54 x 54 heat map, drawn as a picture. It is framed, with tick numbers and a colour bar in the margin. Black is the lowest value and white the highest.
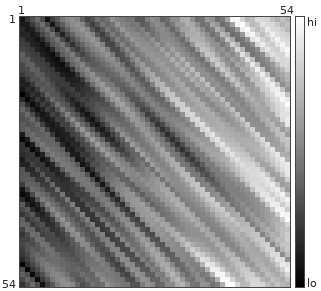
Slope: up to the right. Average level on the scale: 50%. Lone odd cells: none. Grain: diagonal, down to the right.
